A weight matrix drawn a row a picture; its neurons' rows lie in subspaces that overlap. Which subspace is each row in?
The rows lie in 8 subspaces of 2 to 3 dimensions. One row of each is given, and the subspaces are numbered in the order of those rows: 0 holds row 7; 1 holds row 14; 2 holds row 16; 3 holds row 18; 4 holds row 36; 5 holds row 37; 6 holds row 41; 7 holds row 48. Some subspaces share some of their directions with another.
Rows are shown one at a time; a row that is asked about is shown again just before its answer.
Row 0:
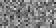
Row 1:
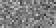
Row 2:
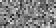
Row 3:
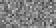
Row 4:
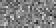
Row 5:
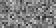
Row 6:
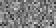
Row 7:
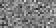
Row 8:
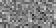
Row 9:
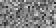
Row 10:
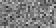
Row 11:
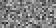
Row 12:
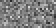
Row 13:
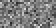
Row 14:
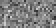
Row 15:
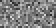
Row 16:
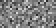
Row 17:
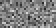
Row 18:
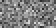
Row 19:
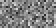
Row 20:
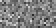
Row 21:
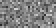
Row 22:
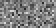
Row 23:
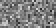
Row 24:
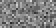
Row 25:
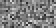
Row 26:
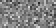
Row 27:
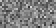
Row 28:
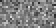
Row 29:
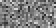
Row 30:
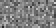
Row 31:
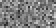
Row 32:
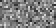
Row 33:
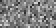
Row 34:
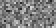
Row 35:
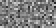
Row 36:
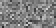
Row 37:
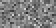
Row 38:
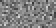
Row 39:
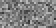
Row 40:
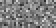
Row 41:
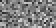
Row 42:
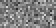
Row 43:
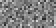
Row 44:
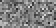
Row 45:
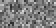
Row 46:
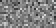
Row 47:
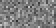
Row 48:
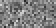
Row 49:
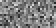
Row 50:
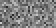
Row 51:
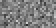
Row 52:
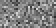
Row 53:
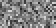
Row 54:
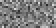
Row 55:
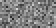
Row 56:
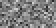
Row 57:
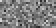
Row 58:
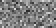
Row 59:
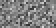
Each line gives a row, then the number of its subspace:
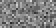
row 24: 5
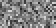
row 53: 1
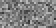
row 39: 3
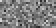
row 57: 6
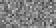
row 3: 5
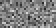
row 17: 5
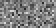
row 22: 5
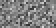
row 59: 2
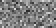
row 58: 3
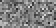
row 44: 3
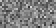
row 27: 5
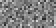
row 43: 2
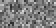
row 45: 7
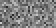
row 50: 6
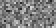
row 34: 5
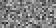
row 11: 4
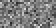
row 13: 5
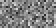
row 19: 2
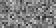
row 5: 4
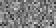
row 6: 7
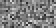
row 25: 4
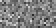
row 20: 6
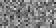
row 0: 3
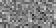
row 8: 6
